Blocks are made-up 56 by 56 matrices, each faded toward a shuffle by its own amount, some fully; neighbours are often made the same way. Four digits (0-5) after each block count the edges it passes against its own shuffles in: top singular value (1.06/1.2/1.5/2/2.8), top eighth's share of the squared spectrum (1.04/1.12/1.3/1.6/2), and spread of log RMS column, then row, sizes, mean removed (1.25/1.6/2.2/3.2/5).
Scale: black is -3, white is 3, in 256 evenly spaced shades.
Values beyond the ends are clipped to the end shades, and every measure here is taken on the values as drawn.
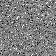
1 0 0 0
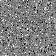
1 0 0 0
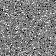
2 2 0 0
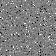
2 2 0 0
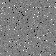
1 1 0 0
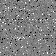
2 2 0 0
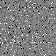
2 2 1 0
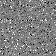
2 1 0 1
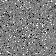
0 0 0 0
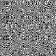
4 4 2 2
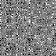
4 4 2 2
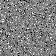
0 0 0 0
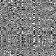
4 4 3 2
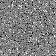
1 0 0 0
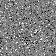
0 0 0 0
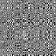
4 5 3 3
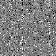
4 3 2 1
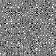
4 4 2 2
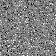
2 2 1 0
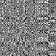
4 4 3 2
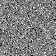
1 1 0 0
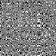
4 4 2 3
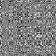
4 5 3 3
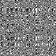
4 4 2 2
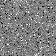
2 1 1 0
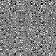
4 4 2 2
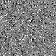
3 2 1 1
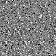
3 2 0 1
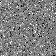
0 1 0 0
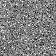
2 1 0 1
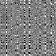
5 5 3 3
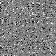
3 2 1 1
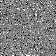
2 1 0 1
